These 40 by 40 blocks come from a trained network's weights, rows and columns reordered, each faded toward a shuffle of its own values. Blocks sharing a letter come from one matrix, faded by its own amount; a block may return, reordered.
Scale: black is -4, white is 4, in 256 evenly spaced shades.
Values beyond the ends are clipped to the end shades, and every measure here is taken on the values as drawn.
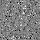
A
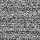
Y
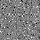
A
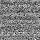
Y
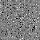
A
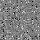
A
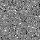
A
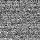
Y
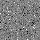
A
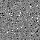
A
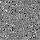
A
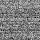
Y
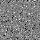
A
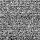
Y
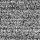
Y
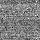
Y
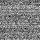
Y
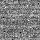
Y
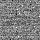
Y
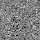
A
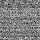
Y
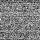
Y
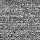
Y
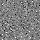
A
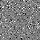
A
